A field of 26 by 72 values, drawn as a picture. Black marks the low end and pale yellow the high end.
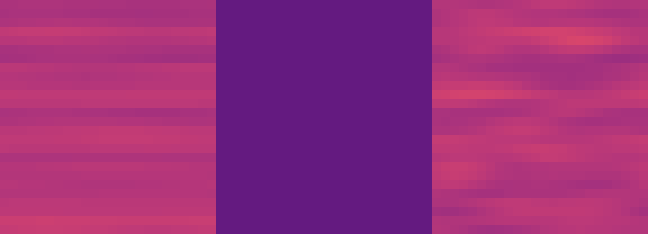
The table splits into one row of 3 panels. Panel 1,1: middling, streaked across, faint in contrast. Panel 1,2: low, flat. Panel 1,3: middling, streaked across, faint in contrast.
